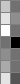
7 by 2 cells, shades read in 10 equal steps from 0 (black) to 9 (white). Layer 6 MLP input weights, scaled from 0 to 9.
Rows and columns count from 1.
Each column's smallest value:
4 0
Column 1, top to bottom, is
7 8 9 4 5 6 8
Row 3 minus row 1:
2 0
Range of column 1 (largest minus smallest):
5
